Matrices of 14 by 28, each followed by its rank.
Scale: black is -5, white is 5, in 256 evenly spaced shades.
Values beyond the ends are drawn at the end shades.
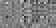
three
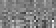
three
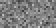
full rank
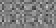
three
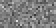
full rank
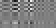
one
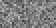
full rank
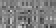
three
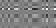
one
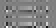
one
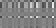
one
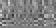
three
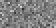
full rank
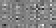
three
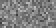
full rank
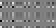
one
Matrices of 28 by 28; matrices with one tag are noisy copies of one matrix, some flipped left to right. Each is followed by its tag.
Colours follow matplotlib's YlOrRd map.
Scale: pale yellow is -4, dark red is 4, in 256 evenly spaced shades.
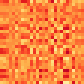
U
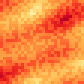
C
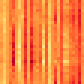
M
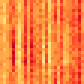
M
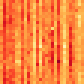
M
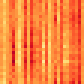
M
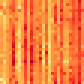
M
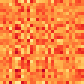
U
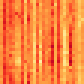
M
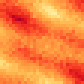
C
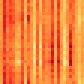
M
